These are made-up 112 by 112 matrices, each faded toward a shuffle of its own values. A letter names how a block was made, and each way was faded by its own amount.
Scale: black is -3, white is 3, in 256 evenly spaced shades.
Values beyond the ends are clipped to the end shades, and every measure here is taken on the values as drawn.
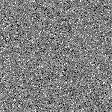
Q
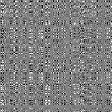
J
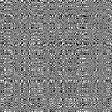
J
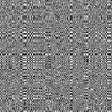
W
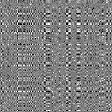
W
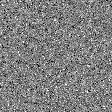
Q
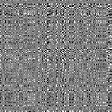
J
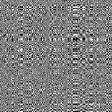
W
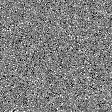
Q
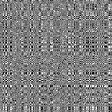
W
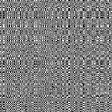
W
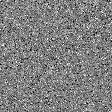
Q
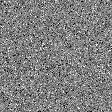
Q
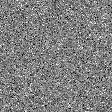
Q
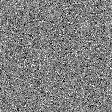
Q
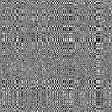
W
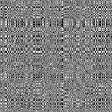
W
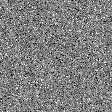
Q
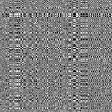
W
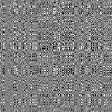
J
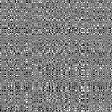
J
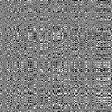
J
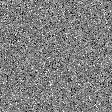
Q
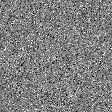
Q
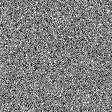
Q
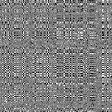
W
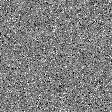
Q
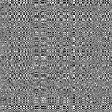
W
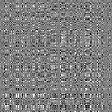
J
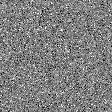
Q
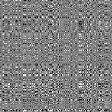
J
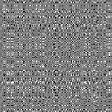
J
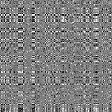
W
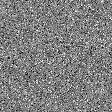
Q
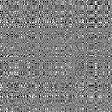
J
